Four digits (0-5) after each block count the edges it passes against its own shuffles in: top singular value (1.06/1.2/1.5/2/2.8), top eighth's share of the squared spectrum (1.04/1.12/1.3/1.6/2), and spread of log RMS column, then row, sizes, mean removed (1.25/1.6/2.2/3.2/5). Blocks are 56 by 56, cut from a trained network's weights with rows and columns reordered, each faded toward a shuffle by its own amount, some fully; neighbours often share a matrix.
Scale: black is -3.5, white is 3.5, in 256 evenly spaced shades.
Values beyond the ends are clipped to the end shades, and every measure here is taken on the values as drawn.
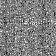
2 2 0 1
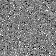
0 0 0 0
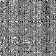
4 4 1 3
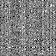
3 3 0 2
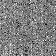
2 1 0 0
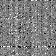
3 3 0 2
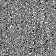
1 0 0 0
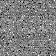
1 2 1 0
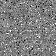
0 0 0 0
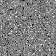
0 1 0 0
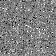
0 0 0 0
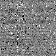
2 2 2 0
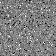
0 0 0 0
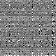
3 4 3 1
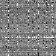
3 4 3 1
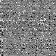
2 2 1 0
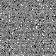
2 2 1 0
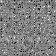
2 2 1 0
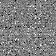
2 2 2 0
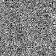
3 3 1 0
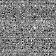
3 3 2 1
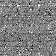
2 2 2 0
